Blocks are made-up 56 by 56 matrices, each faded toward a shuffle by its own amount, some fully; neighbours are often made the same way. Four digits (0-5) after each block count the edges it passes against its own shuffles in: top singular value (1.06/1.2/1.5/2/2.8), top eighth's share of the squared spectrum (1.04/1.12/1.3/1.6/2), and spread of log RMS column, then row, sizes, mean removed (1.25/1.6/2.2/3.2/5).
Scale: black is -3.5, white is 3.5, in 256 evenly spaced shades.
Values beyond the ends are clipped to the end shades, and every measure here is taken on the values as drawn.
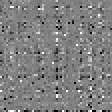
4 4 2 2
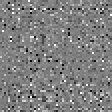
4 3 2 2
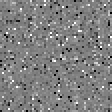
2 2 0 0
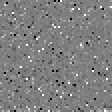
1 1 0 0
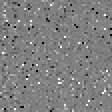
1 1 0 0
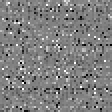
3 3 1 1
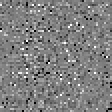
3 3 1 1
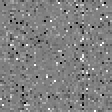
3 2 1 0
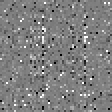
3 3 1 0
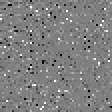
2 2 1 0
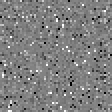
2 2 0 0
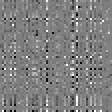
5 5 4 3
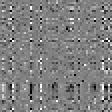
5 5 3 3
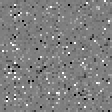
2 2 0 0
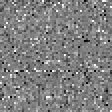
3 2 0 1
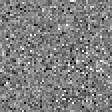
2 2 0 1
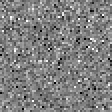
2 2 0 1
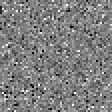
0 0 0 0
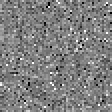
0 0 0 0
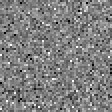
0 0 0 0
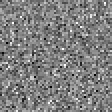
0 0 0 0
